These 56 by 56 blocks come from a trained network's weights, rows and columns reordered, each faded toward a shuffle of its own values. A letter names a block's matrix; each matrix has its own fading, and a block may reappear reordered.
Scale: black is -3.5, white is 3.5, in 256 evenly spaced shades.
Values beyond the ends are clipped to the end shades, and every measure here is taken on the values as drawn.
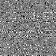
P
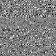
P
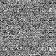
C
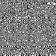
P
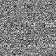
C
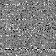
P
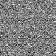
C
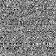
C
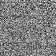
C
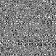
P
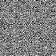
C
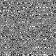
P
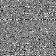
P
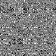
P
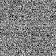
C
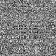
C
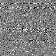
P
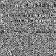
C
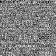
C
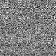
C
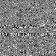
P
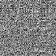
C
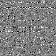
P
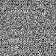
C
